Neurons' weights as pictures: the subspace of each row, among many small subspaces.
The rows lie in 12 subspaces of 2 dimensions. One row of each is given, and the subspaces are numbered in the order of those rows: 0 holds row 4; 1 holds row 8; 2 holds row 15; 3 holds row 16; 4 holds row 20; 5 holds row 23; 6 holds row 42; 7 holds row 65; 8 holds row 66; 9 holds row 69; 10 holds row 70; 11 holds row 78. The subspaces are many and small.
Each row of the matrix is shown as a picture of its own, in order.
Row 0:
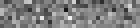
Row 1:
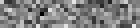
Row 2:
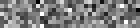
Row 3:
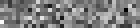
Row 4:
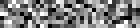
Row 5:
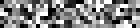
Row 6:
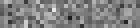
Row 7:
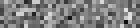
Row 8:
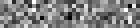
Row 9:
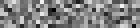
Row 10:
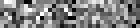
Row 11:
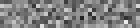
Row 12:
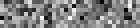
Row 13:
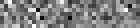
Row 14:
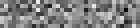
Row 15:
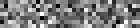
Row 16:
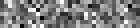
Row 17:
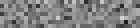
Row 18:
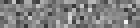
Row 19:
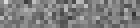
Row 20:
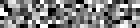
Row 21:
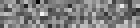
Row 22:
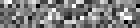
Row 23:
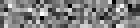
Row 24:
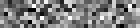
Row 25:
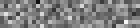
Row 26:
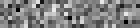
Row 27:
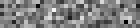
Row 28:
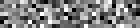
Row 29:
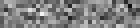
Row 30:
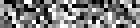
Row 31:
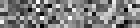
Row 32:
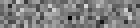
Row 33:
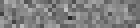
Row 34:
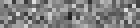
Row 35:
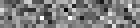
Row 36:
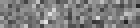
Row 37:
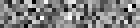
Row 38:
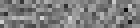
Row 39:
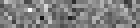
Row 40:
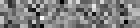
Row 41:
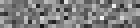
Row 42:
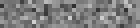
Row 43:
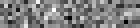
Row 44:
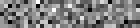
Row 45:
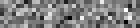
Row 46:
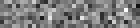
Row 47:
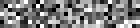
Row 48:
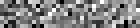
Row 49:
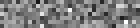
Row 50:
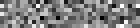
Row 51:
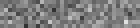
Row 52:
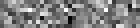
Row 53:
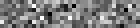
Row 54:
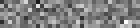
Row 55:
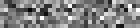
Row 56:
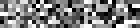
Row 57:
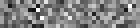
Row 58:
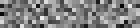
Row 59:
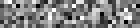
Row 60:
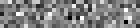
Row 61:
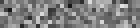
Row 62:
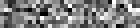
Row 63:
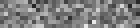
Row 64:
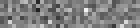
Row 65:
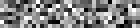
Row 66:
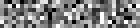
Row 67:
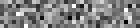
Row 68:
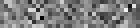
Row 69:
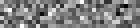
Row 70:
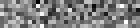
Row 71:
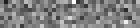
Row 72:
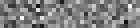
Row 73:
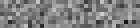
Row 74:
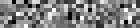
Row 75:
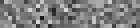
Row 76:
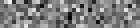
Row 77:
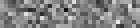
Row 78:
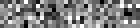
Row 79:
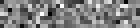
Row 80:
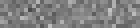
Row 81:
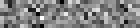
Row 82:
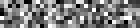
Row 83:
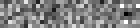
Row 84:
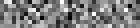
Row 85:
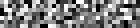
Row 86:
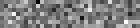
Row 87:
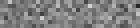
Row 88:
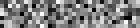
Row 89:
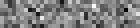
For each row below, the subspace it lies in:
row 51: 7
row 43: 11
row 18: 3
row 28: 8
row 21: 5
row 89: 3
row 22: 8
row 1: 9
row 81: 3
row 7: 5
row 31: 2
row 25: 2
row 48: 1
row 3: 7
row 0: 4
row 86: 7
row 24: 10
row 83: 11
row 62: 5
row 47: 7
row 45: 5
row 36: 11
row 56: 2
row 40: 3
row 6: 11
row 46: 8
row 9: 4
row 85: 4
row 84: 3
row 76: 3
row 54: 7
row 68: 1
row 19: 4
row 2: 10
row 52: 0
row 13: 3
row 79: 9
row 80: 2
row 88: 0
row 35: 0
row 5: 9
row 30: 4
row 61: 9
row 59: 8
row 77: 0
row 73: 2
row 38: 2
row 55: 5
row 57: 1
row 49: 10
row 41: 8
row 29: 5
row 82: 0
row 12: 0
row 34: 1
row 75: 4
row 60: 10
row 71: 4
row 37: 1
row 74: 1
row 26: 11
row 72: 1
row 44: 7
